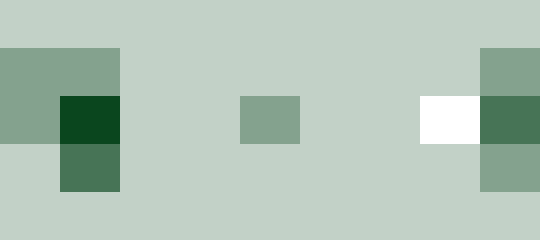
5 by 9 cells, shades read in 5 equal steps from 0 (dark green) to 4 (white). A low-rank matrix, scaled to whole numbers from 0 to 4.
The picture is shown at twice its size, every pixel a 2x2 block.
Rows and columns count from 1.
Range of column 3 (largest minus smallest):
0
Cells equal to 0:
1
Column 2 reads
3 2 0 1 3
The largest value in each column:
3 3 3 3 3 3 3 4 3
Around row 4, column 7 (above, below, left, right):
3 3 3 3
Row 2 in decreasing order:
3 3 3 3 3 3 2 2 2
